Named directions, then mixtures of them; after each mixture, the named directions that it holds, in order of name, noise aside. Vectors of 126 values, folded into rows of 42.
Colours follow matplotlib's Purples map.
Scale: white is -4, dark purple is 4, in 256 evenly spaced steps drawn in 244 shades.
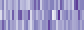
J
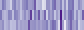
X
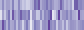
J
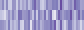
J, X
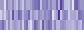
J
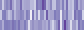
X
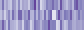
J, X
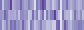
J, X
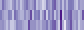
X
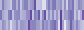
X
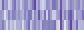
J, X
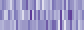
X
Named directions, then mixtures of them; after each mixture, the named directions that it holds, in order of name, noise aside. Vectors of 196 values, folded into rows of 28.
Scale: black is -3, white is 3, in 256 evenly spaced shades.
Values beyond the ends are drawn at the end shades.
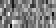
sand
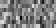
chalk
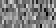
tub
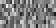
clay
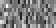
chalk, clay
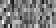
chalk, sand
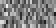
chalk, clay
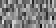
sand, tub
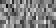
clay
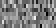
tub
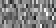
tub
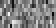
sand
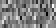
chalk, tub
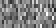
tub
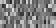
clay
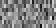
sand, tub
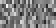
clay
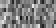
chalk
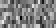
chalk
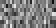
clay, sand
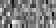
sand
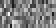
sand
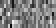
sand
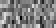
chalk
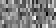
clay, tub
